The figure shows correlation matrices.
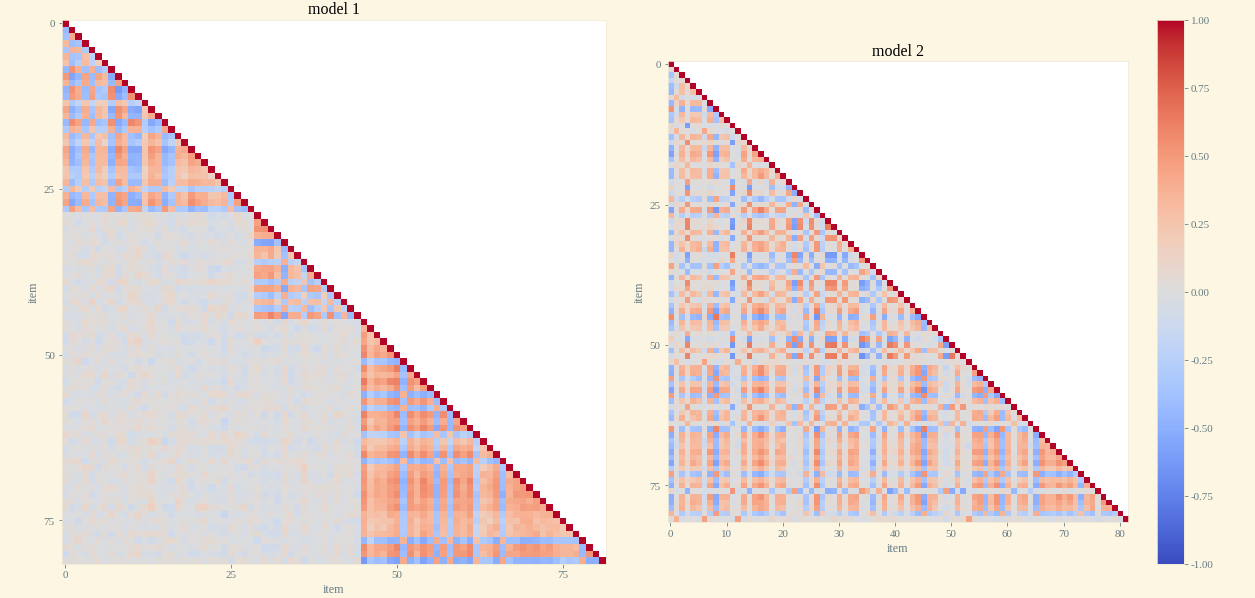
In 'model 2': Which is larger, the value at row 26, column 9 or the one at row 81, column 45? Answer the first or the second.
the first
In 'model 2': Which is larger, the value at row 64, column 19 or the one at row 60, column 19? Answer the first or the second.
the second
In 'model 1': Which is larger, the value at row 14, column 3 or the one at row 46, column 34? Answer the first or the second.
the first
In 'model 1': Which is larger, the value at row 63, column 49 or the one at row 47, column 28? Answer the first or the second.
the first
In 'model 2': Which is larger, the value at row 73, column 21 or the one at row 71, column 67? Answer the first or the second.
the second
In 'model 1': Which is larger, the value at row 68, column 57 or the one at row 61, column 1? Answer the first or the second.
the first
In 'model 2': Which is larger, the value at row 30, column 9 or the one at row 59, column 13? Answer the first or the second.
the first
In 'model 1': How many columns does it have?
82
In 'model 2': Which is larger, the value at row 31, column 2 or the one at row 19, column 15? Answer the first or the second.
the second
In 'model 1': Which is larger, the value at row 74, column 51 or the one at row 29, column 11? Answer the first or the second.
the second
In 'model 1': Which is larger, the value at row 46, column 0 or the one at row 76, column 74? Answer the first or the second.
the second
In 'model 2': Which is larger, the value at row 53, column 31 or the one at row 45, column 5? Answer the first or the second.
the first
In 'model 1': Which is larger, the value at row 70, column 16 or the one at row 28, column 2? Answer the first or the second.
the second
